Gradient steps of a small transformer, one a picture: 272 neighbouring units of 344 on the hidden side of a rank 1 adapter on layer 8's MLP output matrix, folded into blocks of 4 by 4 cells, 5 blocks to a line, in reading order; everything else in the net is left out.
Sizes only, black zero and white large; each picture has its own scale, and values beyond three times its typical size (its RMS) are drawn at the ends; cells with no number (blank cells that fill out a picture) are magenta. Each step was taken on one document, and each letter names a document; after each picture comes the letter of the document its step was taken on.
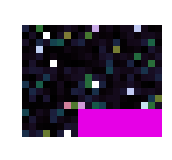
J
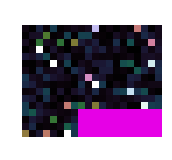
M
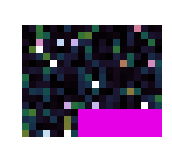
M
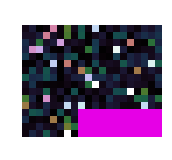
M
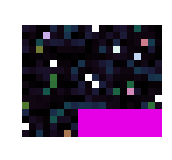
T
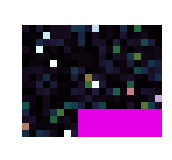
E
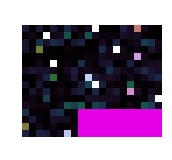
T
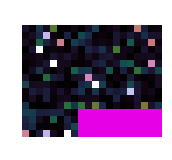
M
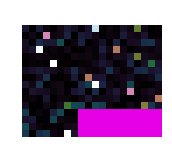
J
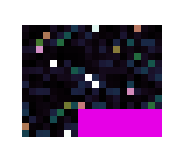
J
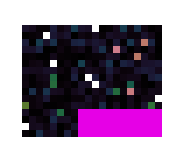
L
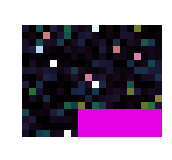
J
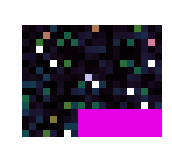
M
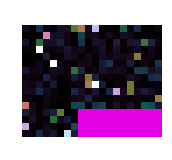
E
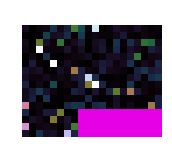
E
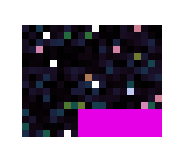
J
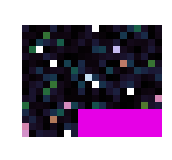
L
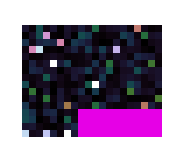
M
